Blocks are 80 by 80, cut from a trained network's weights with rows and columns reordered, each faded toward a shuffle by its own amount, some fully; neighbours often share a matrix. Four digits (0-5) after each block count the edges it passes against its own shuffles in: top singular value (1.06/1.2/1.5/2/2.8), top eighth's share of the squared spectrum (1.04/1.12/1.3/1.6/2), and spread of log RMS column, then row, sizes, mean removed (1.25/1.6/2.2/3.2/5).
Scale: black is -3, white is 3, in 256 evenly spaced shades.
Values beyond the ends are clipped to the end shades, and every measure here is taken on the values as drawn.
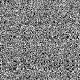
3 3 0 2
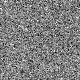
0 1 0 0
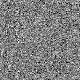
3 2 0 1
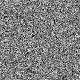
2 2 0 0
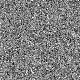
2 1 0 0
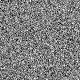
0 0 0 0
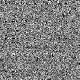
3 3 0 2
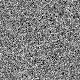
0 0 0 0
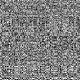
4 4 1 2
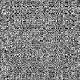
4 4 1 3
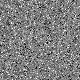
0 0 0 0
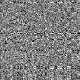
4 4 1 3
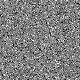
1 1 0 0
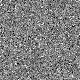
0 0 0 0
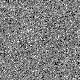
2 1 0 0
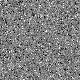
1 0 0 0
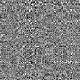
3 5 3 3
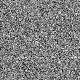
2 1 0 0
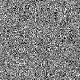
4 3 2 2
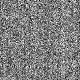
2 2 0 1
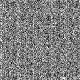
3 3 1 0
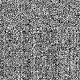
3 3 0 1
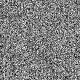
2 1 0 0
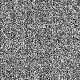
2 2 0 0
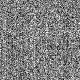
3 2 0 0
